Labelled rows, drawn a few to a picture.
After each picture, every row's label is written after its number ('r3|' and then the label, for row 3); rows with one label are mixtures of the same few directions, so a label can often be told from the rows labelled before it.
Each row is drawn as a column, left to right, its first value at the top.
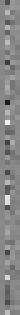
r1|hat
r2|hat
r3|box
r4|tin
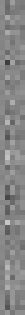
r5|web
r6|web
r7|hat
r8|web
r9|tin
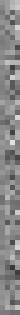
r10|hat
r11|web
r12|box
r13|tin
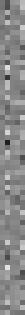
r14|tin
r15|box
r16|hat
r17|hat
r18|tin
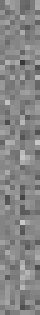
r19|box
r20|hat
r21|box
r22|web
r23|web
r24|tin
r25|tin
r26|box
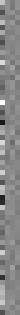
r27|hat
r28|web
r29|box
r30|box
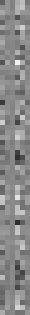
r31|hat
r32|web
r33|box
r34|web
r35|tin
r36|hat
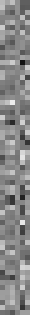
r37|tin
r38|hat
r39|hat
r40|web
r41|web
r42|box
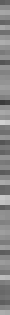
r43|hat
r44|hat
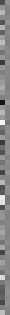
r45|hat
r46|hat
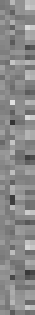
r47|box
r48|web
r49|hat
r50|web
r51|web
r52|tin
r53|tin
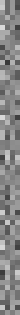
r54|tin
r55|web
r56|web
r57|tin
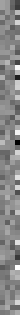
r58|box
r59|web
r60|tin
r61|box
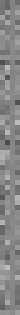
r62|web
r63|box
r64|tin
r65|hat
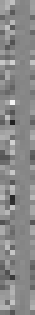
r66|web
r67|tin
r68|hat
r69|hat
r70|web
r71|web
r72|web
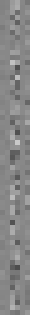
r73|tin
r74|box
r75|web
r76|box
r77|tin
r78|hat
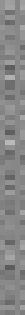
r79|tin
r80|box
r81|box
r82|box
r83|tin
